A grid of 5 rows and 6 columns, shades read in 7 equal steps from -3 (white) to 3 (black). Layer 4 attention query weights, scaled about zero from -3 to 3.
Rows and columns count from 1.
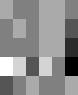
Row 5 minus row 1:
2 0 -1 1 1 -1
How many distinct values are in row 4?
5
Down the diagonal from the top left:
-1 -1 0 -2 0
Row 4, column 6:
3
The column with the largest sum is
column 6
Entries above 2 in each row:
0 0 0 1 0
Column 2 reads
0 -1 0 -2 0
